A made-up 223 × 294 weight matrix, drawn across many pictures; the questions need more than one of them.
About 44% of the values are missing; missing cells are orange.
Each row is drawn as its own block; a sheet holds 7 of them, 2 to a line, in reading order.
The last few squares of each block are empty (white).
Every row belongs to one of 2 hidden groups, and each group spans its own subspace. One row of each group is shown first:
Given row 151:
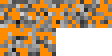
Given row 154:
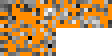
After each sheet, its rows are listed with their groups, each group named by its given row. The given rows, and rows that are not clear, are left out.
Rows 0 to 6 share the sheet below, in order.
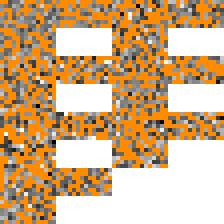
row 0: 151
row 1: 151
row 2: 154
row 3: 151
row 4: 154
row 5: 154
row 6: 154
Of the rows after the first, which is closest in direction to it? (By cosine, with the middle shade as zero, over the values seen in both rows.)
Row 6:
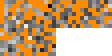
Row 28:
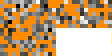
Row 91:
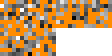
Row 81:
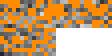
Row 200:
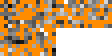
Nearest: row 91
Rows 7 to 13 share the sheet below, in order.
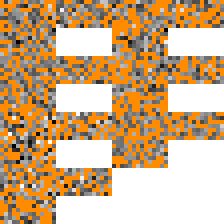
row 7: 154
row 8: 154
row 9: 151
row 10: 154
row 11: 151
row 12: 154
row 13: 154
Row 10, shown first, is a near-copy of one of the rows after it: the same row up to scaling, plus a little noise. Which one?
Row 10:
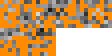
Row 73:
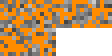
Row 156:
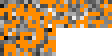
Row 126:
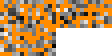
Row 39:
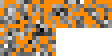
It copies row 39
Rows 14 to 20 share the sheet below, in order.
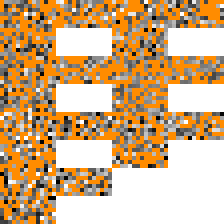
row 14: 154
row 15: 154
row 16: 154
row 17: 154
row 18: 154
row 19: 154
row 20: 154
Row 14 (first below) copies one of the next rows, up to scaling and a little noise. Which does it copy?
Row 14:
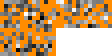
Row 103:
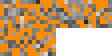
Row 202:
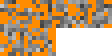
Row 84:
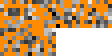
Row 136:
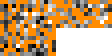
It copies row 136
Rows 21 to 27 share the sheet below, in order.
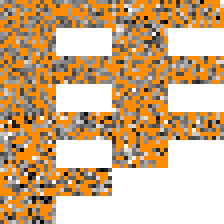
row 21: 151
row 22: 154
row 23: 154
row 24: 154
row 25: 151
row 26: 151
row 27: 154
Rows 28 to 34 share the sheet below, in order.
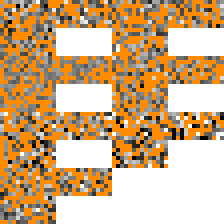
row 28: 151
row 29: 151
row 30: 151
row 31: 151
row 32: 154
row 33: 151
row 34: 151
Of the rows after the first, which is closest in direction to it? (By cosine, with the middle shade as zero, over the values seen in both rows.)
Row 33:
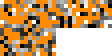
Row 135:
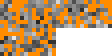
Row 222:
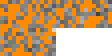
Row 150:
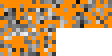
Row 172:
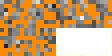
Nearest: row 172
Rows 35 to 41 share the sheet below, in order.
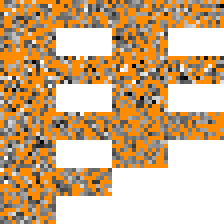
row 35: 151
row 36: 154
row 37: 151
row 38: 154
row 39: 154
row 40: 154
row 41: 151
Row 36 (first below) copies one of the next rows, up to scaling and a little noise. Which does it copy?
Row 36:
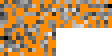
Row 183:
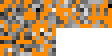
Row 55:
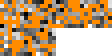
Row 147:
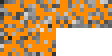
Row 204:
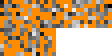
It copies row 204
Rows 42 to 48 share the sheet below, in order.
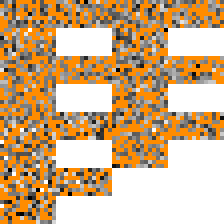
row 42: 151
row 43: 154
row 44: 151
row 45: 151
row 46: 154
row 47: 154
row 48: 151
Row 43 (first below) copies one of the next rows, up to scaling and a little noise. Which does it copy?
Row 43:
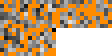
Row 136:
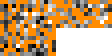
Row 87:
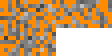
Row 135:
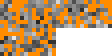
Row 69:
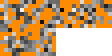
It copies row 87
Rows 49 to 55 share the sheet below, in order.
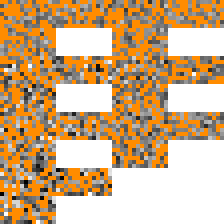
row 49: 154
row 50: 151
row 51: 151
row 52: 151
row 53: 154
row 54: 151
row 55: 154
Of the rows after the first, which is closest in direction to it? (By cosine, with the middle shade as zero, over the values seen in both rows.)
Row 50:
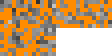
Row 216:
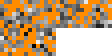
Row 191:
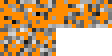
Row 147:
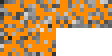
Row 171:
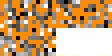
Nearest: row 171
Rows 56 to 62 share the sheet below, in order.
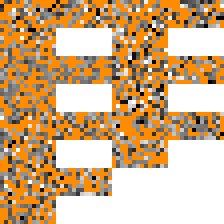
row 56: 151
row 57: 154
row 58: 151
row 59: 151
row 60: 154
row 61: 151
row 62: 154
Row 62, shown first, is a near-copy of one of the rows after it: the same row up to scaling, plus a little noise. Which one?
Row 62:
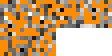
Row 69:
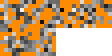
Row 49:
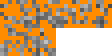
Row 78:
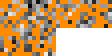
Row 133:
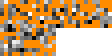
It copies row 133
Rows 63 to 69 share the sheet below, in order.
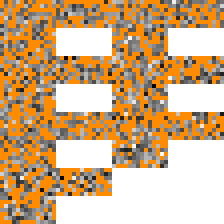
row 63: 154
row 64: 154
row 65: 154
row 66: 154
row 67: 151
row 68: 154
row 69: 154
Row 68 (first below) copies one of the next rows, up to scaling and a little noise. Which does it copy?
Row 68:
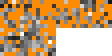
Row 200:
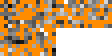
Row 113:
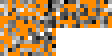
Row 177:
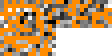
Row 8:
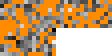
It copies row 8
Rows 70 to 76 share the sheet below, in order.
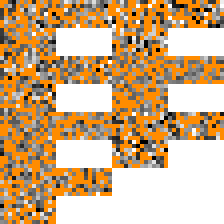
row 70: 154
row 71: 151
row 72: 151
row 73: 154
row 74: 154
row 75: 151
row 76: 151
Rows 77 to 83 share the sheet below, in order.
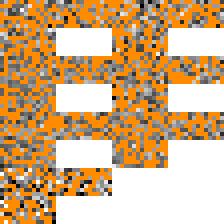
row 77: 154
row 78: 154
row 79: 154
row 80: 154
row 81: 154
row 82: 154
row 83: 154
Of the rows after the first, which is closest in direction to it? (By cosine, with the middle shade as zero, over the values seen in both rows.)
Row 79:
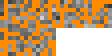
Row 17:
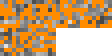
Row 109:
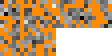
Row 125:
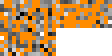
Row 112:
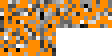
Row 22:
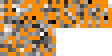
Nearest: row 17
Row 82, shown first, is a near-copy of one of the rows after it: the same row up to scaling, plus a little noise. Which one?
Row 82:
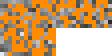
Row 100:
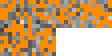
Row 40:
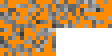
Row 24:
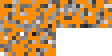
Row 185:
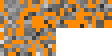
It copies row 24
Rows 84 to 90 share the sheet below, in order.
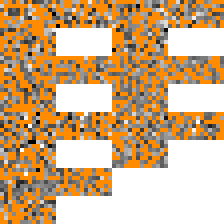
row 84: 154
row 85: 154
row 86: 151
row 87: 154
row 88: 151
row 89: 151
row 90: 151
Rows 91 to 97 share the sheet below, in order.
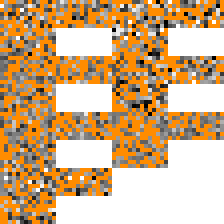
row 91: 154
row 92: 154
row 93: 154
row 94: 154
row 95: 151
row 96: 151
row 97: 154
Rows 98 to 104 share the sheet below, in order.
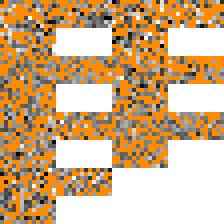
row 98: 154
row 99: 154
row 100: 154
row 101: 151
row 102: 154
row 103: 154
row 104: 154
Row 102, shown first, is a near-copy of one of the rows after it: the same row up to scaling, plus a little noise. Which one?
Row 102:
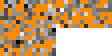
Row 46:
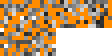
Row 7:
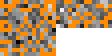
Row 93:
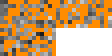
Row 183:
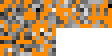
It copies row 7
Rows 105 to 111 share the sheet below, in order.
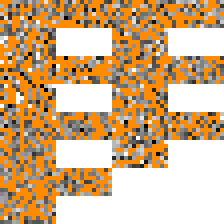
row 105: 154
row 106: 154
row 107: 154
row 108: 151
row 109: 151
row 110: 154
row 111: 154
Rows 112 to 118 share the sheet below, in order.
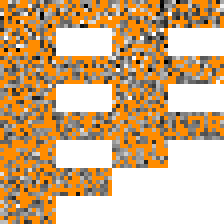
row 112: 154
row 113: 154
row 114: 151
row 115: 151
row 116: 151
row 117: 154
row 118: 154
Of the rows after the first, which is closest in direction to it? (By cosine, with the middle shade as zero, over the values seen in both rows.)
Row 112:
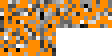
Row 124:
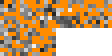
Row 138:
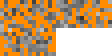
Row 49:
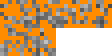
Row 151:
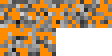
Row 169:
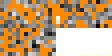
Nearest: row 151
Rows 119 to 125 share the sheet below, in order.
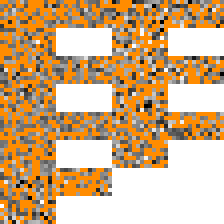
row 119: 151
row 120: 151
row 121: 151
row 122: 154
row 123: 151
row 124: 154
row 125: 151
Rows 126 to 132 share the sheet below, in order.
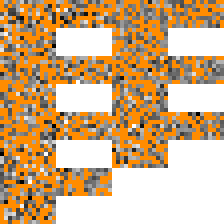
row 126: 154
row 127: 151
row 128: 154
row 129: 151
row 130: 154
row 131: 151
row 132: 151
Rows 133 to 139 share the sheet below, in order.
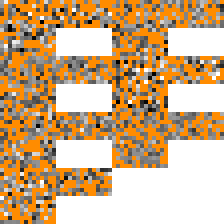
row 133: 154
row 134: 154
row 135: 154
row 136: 154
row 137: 151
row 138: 151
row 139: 154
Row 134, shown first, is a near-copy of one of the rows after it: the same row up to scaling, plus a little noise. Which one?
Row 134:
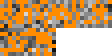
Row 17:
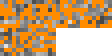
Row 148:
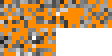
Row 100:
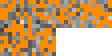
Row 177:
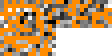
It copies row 100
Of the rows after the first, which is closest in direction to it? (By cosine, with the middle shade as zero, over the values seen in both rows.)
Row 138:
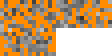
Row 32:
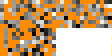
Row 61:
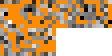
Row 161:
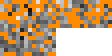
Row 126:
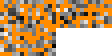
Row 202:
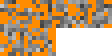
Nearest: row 61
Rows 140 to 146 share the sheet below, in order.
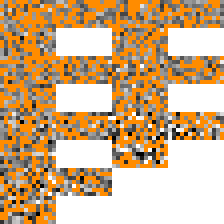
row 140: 151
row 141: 154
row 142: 154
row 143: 151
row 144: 154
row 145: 154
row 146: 154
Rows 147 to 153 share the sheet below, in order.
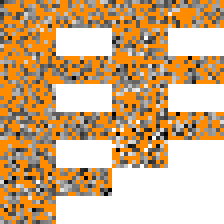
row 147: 154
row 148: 154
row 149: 154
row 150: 151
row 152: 154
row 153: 151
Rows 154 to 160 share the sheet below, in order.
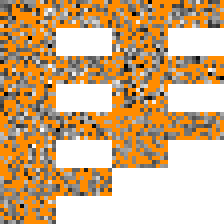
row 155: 151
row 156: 154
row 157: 151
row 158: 154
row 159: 154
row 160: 151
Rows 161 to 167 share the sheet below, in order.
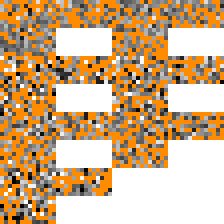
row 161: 151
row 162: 154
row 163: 151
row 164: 154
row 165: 151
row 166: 154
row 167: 151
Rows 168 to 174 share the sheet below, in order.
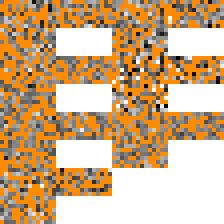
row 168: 154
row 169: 151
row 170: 151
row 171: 151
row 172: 151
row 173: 154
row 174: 154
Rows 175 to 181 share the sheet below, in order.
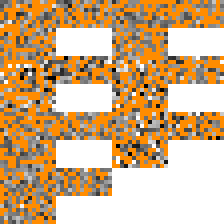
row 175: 151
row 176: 154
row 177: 154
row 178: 151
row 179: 154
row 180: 151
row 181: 151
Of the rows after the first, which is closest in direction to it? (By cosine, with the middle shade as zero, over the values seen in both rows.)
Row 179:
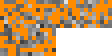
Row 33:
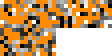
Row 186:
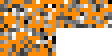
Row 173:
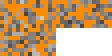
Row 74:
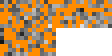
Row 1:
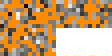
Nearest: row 173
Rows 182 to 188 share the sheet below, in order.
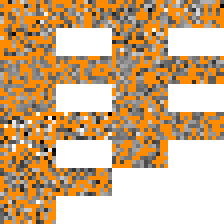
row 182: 151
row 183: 154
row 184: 154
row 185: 154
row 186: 151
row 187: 154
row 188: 154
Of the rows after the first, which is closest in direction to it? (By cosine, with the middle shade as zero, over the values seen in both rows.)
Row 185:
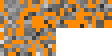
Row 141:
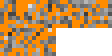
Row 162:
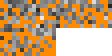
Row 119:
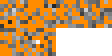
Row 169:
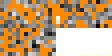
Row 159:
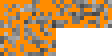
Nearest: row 141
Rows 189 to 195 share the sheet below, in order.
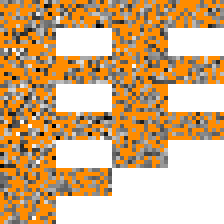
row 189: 151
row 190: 151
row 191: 151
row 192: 154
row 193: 154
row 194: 151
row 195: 154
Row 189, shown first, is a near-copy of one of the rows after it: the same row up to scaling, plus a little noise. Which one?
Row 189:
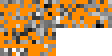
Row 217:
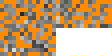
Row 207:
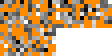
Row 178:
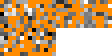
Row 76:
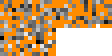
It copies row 217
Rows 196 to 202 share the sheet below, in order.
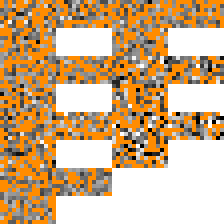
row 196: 151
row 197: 151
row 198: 151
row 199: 151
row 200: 154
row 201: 151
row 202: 154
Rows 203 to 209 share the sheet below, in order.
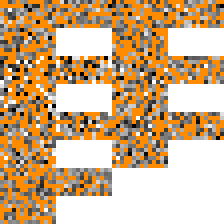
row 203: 151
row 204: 154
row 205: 151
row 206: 154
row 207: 151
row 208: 151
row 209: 154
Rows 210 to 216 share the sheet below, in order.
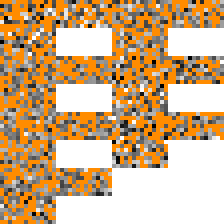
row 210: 154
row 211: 154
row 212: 151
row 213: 151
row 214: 154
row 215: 154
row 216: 151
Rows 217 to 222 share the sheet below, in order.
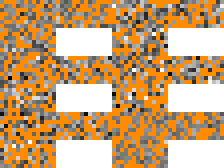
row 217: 151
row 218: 154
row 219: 151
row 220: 151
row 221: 151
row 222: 151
